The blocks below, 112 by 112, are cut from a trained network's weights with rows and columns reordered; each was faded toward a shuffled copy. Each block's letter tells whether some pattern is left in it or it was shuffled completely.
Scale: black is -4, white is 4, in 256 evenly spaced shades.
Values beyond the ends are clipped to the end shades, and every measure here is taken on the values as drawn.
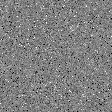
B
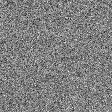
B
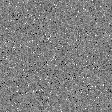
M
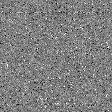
M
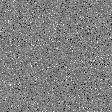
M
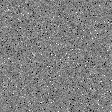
B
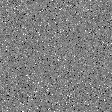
M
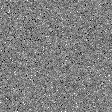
B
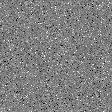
B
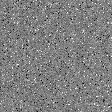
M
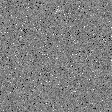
B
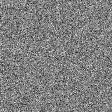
B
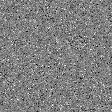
M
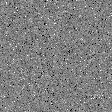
B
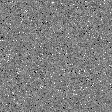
M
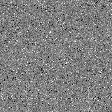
M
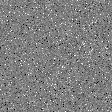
B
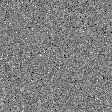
M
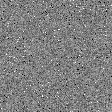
M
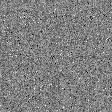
M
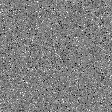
M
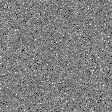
B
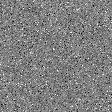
B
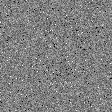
B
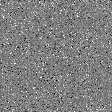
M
